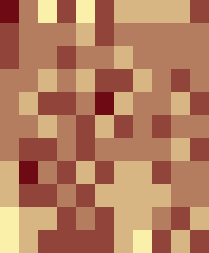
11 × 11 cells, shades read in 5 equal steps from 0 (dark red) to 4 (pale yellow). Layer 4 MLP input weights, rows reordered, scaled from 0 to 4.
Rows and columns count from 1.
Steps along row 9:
down same up down up same same same down same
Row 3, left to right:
1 2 2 1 2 2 3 2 2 2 2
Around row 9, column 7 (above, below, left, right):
3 3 3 3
